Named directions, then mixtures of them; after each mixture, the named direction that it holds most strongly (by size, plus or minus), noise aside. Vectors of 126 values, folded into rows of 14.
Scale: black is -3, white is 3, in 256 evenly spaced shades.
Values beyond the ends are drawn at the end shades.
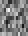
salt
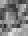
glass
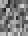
salt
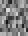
salt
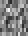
salt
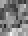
glass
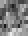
glass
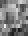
glass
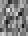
salt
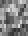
glass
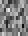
salt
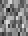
salt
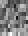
glass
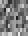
salt
